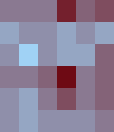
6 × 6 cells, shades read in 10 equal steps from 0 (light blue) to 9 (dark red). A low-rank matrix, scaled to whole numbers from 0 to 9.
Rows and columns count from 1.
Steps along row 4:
same up up down up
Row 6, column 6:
4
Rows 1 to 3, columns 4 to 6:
8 5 6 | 2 3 2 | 2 2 5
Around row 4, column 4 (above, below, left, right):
2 6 5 4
